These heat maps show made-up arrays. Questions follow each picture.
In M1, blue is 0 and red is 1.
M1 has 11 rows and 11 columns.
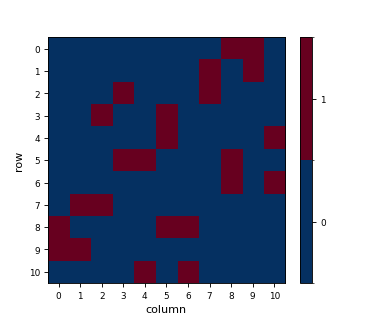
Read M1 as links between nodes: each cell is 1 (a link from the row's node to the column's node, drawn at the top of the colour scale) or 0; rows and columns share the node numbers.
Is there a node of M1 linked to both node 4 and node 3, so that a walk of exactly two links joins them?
yes
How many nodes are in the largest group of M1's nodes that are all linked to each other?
2
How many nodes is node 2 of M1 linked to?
2
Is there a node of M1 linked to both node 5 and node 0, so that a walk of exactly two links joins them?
yes
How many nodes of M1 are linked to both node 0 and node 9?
0
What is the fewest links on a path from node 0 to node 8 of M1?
1
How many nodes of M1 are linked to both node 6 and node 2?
0
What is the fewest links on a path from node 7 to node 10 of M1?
5
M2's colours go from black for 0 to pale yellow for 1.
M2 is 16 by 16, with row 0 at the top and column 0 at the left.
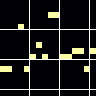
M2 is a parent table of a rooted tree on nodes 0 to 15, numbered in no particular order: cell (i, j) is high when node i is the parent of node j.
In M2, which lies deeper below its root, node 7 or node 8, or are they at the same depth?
node 7
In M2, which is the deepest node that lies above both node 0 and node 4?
11
